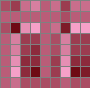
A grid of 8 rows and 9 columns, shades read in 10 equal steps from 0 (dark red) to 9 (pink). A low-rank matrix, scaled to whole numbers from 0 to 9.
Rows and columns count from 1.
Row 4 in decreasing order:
7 7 5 5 4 3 3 3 3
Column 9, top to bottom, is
6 5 9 3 3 2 1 4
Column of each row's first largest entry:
4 1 4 2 2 2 2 2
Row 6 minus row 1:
1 5 -4 -5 0 -3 5 -4 -4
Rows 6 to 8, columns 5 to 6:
5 3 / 5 3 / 4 4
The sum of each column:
38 45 33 32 39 35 44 32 33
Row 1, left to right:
4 3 6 7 5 6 3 6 6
